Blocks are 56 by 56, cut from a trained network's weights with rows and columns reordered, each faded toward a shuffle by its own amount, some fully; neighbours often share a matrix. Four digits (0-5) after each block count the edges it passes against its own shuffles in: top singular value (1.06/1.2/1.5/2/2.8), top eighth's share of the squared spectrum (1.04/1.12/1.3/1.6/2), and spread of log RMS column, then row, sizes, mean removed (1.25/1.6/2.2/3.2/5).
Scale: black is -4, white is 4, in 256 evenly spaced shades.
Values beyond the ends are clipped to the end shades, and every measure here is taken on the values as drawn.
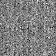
2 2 0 1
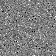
0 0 0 0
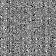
3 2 0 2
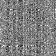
3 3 0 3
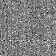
2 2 0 1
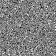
0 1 0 0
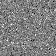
0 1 0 0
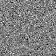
1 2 0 1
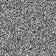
0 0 0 0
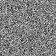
1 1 0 0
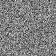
0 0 0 0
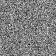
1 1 0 0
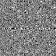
3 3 1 1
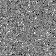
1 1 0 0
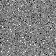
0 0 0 0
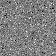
0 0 0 0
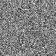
2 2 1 0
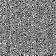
2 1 0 1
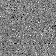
2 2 0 0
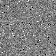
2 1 0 0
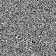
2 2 0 0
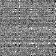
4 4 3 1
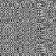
4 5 3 2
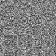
3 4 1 1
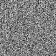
2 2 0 0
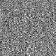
3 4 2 2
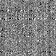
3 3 0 2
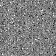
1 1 0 0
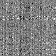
3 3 1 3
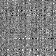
3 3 0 3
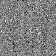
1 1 0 0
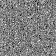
1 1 0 0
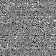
2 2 0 0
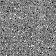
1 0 0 0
